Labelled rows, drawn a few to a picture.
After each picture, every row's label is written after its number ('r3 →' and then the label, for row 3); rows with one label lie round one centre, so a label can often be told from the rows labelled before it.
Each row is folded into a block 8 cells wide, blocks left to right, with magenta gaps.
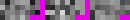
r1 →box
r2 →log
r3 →box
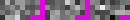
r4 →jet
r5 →box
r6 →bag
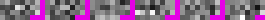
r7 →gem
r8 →gem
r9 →box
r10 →log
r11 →jet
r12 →jet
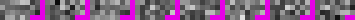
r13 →box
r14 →gem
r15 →box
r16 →gem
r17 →bag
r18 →jet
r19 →gem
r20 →bag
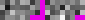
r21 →box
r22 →jet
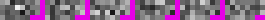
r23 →gem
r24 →gem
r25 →log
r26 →box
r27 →box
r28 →jet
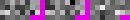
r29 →log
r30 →log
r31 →bag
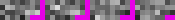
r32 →bag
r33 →bag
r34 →box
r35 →box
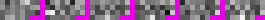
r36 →box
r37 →log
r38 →jet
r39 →jet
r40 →jet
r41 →jet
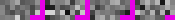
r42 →jet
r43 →log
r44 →box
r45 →log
